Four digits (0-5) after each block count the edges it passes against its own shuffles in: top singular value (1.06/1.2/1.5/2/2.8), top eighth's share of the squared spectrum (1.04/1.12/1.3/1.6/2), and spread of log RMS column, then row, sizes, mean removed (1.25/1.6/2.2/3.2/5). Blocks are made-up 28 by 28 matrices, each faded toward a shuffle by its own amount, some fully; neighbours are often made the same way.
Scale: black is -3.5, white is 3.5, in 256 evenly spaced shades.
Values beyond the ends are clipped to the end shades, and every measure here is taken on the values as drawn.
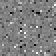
1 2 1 0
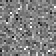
0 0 0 0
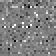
2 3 0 1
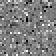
1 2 0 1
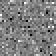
0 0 0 0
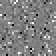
0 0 0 0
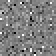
2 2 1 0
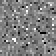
1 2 1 0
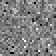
0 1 0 0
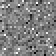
0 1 0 0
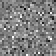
0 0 0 0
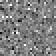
1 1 0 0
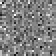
2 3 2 0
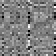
3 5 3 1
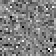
0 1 1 0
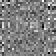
3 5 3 1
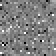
0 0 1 0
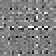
3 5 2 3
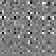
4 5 2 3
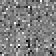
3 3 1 1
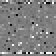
3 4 0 2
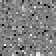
1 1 0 0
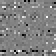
3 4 0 2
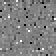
0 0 0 0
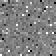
0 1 0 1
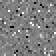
0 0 0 0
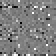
3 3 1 1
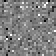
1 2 0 0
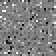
1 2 0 0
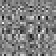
4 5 3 3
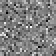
0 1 0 0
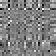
4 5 3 3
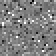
1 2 0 0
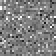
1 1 0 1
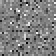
1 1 1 0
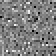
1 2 0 0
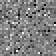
1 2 0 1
